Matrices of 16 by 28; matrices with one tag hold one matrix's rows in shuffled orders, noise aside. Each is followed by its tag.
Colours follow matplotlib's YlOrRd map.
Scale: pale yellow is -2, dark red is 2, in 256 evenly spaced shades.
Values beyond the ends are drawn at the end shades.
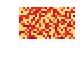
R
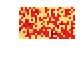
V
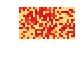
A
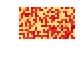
V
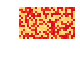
V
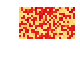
A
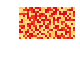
R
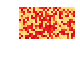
A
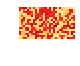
A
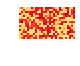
A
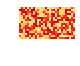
V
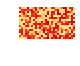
V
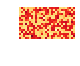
V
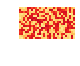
R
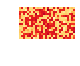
A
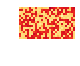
V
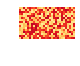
R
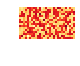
R
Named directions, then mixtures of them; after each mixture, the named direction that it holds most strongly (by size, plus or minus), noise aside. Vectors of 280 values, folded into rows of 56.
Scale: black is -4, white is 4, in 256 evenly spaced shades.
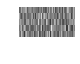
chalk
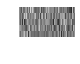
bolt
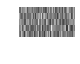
chalk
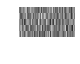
chalk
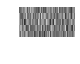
chalk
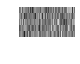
bolt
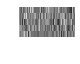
bolt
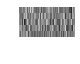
bolt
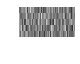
chalk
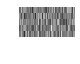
chalk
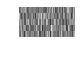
chalk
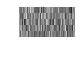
bolt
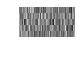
bolt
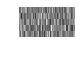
chalk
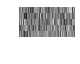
bolt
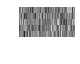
bolt
